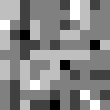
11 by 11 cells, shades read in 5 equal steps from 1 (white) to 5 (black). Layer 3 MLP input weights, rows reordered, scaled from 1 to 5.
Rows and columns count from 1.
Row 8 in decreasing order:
4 4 4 3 3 3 3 2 2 2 2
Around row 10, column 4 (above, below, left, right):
1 4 3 3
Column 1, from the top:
2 2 1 2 2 3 2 2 3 3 3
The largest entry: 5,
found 4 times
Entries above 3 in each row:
3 1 2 2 4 1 1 3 1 4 5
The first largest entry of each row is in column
3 3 3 3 10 3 7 8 2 2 6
